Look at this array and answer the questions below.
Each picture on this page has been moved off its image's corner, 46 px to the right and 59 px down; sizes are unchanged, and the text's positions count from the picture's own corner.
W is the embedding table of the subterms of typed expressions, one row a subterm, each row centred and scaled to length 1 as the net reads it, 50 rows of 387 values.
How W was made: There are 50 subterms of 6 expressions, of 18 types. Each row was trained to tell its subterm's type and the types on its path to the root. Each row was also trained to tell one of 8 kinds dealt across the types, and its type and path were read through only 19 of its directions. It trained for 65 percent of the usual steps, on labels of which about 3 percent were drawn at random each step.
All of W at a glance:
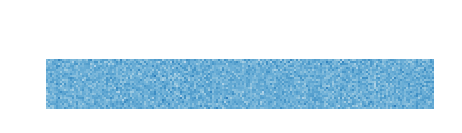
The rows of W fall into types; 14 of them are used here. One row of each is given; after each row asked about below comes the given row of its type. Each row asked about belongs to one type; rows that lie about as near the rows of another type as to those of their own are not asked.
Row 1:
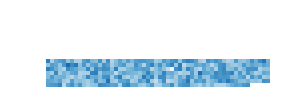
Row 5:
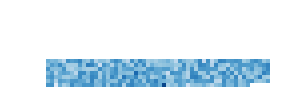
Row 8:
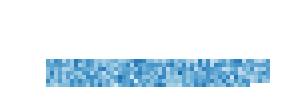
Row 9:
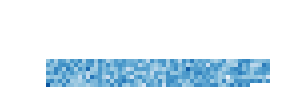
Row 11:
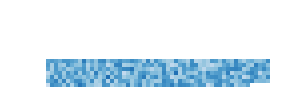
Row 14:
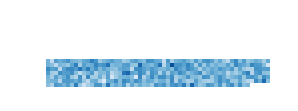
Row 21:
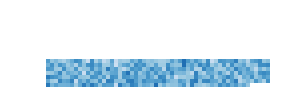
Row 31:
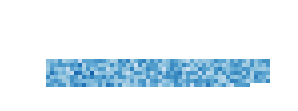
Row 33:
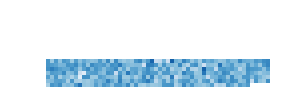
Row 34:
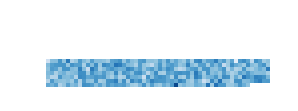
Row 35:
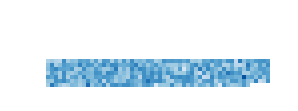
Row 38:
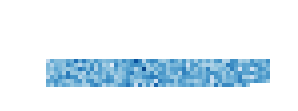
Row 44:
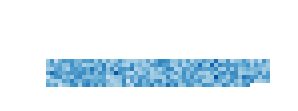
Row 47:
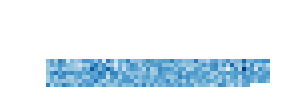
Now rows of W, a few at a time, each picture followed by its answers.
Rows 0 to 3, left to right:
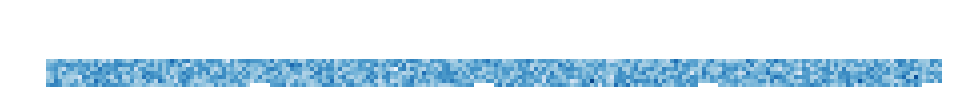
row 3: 35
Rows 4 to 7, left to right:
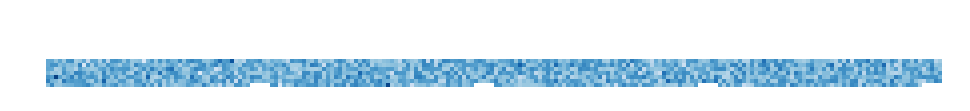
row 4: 5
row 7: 21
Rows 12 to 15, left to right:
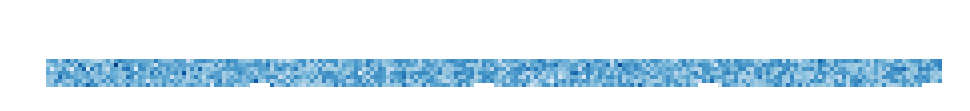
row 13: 35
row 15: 33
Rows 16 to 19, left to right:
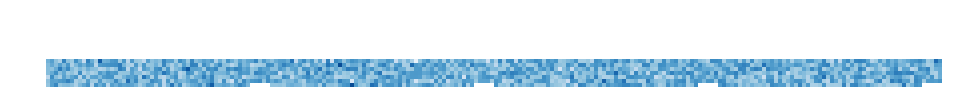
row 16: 35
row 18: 9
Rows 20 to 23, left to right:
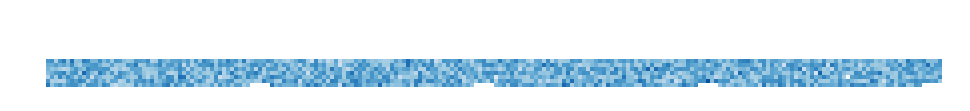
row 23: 9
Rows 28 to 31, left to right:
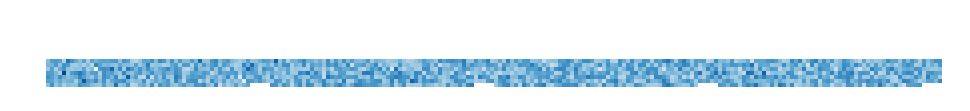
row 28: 47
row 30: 34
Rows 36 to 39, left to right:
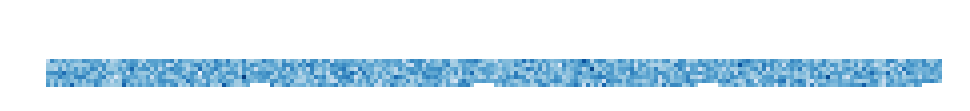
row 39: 9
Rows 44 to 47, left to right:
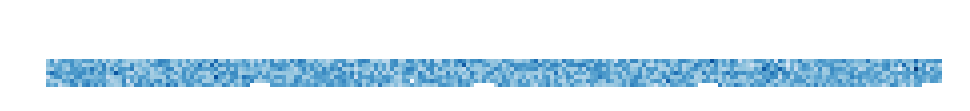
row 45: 34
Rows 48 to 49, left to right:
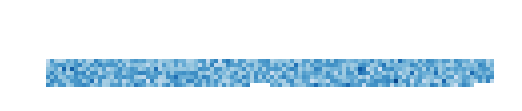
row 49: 21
